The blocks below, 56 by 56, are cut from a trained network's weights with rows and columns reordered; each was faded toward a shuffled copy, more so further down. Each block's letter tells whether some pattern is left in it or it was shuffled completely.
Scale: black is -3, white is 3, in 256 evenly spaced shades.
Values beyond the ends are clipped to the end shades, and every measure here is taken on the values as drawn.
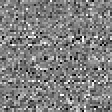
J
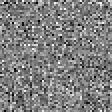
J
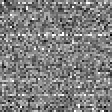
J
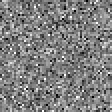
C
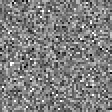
C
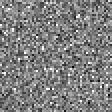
C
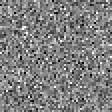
C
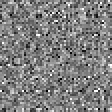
J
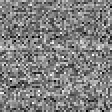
J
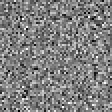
J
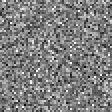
C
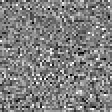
J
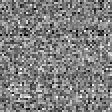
J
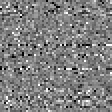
J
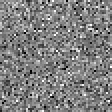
C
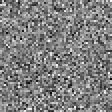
C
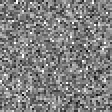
C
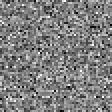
J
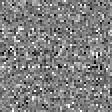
J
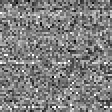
J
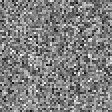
J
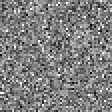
C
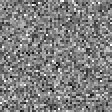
C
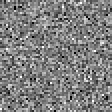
C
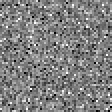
C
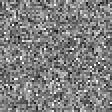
C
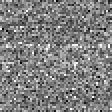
J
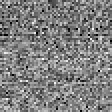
J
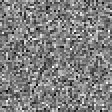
C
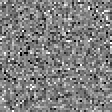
J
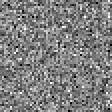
C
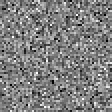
C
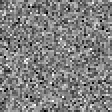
C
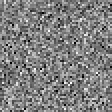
C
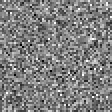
C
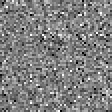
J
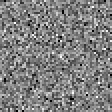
C
